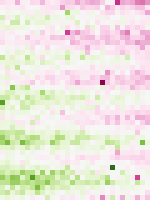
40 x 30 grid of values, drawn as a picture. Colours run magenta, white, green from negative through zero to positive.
Ninth with the highest average: bottom left. Slope: up to the bottom left. Stripes: horizontal, repeating 5 times.
